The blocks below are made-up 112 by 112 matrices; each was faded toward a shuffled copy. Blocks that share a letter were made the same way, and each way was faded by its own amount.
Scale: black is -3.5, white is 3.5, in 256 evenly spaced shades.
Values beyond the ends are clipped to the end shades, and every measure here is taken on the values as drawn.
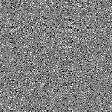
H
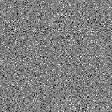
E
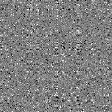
E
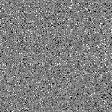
H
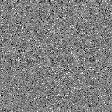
H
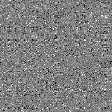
E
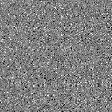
H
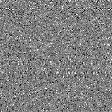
H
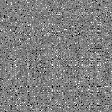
E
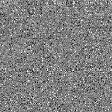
H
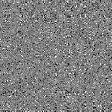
E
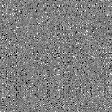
E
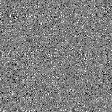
H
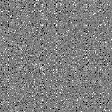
E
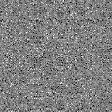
H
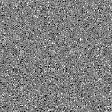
H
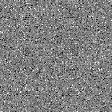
H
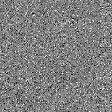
H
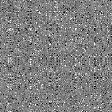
E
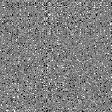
E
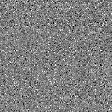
H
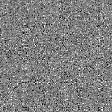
H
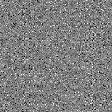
H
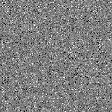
H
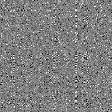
E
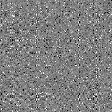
E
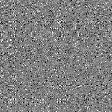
E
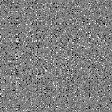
E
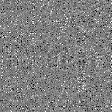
E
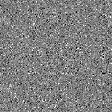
H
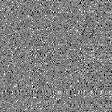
E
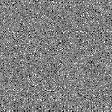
H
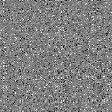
E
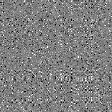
E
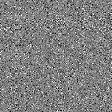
H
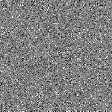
H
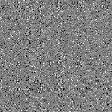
E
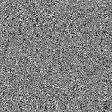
H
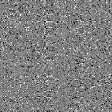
E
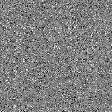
H
